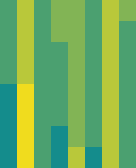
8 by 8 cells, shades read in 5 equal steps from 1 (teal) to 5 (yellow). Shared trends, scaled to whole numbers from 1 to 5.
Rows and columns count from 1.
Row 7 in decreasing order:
5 4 3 2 2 2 1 1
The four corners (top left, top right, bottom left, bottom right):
2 3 1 2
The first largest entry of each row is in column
2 2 2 2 2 2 2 2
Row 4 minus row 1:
0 0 0 -1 0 0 0 -1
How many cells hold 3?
10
